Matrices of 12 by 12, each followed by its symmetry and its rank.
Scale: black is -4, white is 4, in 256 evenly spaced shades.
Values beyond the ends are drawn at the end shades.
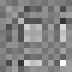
symmetric, rank two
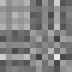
symmetric, rank two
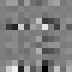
neither, rank two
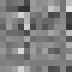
neither, rank two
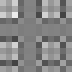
symmetric, rank one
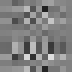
neither, rank two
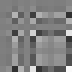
symmetric, rank one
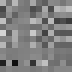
neither, rank two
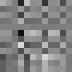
neither, rank two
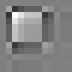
symmetric, rank one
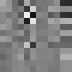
neither, rank two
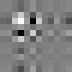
symmetric, rank one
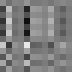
neither, rank one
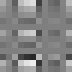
neither, rank one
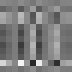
neither, rank one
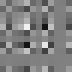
symmetric, rank one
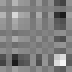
symmetric, rank one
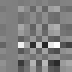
neither, rank one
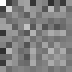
symmetric, rank two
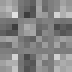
symmetric, rank two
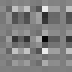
neither, rank one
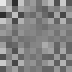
symmetric, rank two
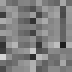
neither, rank two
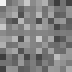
symmetric, rank two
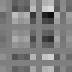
neither, rank one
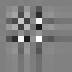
symmetric, rank one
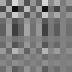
neither, rank one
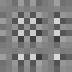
symmetric, rank one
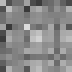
symmetric, rank two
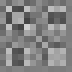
symmetric, rank two
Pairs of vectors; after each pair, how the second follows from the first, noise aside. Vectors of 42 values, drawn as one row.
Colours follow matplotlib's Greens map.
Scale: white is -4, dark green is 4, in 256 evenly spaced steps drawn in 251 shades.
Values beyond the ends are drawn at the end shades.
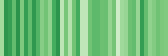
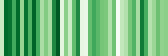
scaled up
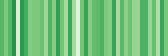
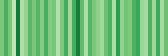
negated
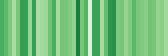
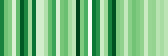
scaled up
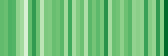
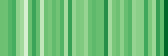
copied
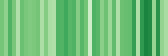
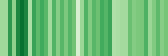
reversed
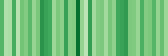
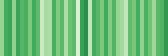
negated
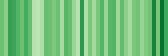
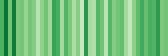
reversed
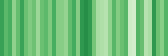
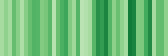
negated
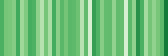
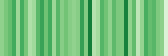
negated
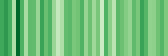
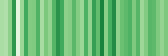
negated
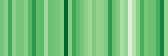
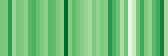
copied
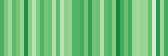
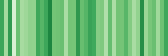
reversed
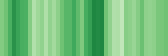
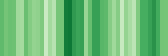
reversed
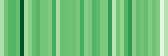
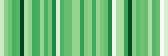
scaled up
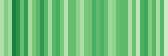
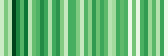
scaled up
